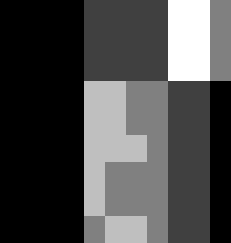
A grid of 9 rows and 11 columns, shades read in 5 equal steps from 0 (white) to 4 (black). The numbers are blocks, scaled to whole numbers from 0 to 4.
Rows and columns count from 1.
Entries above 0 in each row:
9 9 9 11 11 11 11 11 11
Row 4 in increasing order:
1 1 2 2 3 3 4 4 4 4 4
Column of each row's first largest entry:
1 1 1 1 1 1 1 1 1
